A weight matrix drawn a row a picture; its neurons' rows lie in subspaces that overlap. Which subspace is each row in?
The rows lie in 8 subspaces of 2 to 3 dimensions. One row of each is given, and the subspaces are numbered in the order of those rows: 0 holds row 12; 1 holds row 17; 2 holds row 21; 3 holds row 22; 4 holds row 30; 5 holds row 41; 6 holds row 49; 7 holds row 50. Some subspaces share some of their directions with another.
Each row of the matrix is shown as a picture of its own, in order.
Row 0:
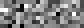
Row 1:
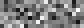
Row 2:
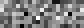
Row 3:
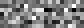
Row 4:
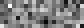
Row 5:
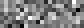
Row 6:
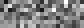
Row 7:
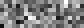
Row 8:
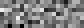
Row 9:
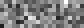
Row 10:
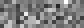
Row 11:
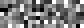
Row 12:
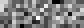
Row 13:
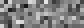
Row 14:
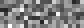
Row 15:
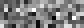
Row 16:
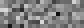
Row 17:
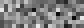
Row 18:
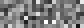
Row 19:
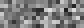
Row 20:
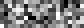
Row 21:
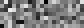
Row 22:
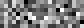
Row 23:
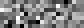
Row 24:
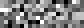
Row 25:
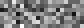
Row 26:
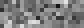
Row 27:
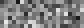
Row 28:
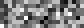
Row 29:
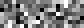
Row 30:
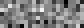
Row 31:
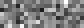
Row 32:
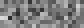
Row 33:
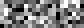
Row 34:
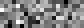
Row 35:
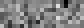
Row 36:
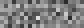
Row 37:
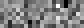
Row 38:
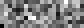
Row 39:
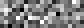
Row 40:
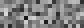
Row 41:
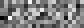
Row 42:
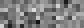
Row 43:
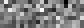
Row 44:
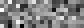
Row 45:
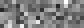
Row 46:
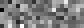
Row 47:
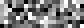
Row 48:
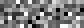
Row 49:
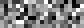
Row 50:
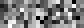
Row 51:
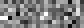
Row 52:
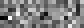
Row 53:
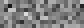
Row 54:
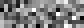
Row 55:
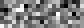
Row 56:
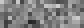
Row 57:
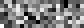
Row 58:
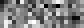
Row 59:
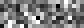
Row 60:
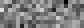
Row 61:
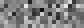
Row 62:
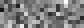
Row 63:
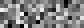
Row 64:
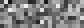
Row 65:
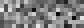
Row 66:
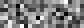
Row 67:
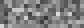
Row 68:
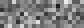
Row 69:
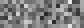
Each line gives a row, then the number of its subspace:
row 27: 0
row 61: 5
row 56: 0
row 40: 4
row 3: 7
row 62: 1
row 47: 4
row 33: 3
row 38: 7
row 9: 6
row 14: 4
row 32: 5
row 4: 4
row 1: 6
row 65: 1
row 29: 1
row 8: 7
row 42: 1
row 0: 3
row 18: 4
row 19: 7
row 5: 6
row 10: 4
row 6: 2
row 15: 1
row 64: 2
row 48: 0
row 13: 2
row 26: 0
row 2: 0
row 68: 5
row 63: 0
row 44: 2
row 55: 3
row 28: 7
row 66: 5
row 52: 5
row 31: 7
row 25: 3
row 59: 7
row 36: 5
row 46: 2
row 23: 4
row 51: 5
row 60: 2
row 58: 0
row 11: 4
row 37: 3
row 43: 2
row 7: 6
